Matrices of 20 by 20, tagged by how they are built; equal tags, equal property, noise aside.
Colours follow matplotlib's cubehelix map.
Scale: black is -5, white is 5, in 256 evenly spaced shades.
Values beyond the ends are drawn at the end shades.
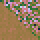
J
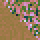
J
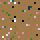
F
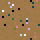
F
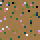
F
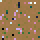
F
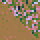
J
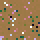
F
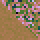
J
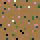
F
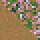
J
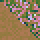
J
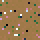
F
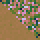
J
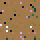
F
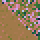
J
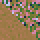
J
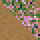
J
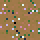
F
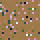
F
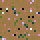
F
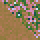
J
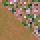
J
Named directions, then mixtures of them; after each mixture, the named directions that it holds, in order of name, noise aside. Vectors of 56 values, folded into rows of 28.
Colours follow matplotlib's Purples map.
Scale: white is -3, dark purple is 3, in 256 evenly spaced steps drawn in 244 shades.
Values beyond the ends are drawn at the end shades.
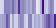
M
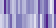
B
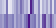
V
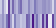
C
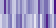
B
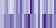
B, V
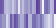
M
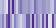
C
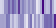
M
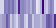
M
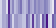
B, C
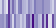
C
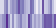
M, V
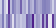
C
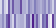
C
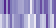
B, V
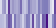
B, C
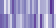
B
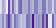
C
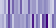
B, C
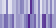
V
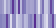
B, M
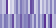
C, V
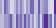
B, V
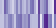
B, V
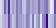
B, C
